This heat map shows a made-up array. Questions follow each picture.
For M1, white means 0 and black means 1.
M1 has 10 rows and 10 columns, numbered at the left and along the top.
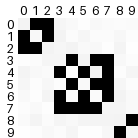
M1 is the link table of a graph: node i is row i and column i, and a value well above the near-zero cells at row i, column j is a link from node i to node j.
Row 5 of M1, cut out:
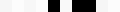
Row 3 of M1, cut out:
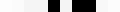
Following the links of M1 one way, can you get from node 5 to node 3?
yes
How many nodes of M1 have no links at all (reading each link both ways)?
0
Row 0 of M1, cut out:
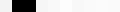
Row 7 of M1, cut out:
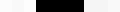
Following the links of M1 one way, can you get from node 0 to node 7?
no
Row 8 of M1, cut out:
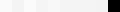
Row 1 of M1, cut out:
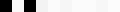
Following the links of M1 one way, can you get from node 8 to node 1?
no
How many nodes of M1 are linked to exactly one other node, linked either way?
2
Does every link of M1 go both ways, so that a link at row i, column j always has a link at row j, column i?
yes
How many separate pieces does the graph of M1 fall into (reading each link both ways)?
3
